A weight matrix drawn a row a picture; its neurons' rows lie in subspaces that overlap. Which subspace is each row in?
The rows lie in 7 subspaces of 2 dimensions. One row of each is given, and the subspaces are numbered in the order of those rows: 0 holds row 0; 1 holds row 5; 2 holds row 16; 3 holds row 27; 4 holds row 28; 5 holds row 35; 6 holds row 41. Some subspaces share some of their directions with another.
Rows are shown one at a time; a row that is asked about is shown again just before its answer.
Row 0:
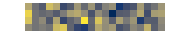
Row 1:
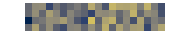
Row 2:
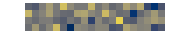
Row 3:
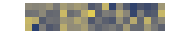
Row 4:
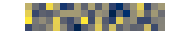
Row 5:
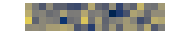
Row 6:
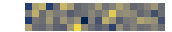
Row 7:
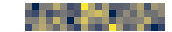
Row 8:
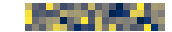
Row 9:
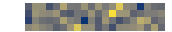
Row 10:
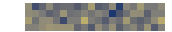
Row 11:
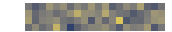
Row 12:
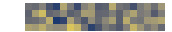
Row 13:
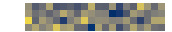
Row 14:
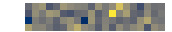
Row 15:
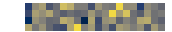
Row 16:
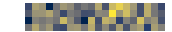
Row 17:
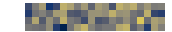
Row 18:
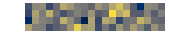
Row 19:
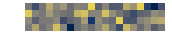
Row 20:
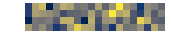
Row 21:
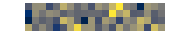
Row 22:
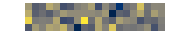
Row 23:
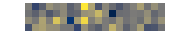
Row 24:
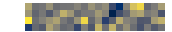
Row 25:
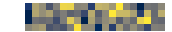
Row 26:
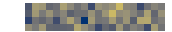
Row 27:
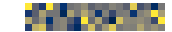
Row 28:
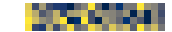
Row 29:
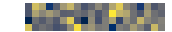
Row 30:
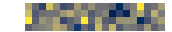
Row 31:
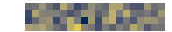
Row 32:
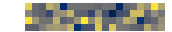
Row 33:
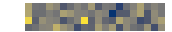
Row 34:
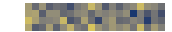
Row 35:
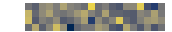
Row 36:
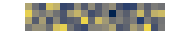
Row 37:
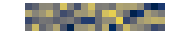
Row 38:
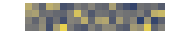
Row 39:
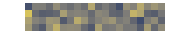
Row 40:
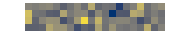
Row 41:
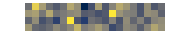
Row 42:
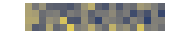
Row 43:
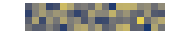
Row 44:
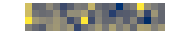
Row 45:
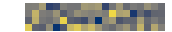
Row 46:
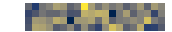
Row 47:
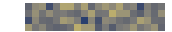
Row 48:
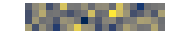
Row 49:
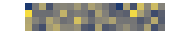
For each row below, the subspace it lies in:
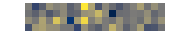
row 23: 6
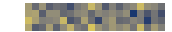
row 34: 4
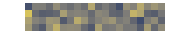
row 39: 3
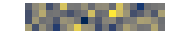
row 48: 2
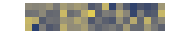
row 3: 2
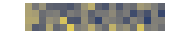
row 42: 4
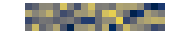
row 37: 5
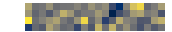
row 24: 0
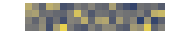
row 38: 0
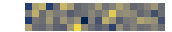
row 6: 3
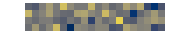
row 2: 5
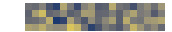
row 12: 1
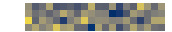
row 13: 1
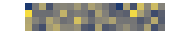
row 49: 3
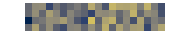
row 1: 2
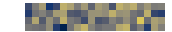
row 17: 0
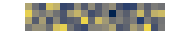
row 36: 0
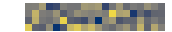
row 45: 4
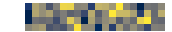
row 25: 4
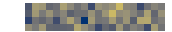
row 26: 4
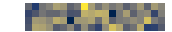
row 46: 6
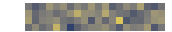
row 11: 5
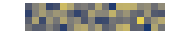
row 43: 0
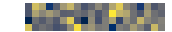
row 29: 6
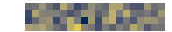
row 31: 1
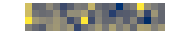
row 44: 4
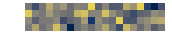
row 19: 5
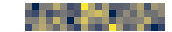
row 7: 6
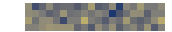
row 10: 1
